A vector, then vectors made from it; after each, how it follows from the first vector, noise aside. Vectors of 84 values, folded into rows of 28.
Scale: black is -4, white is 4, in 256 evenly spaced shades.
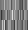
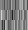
negated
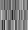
negated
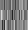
negated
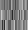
negated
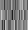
negated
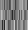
negated
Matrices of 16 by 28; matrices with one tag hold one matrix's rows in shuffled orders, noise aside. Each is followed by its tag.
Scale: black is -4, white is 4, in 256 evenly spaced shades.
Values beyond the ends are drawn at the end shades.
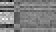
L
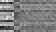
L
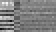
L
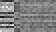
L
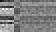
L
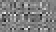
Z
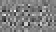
Z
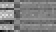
L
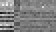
L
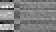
L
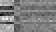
L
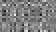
Z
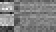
L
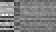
L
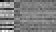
L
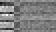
L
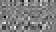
Z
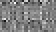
Z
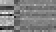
L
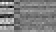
L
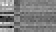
L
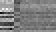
L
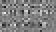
Z
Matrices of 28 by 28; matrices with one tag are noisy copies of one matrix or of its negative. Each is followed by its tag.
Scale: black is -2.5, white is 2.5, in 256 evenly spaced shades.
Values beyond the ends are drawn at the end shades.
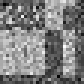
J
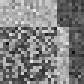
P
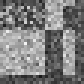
J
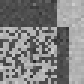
P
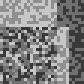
P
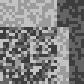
P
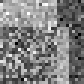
P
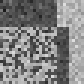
P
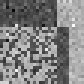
P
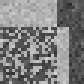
P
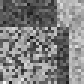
P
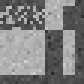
J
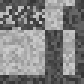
J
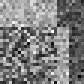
P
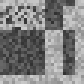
J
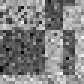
J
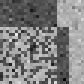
P
